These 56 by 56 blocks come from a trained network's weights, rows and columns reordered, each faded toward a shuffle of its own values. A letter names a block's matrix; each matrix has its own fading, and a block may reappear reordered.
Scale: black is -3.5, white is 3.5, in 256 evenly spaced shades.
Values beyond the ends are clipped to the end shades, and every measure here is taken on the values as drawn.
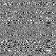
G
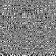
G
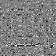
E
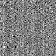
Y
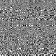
G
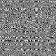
G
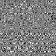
G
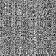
Y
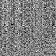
Y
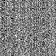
Y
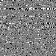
E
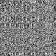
Y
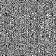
Y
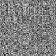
Y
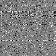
E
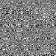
G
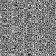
Y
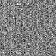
Y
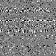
E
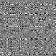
G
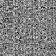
Y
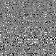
E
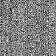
Y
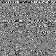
E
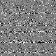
E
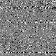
E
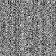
Y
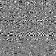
E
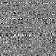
G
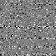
E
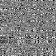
G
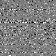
E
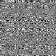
G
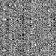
Y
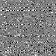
E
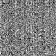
Y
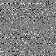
E
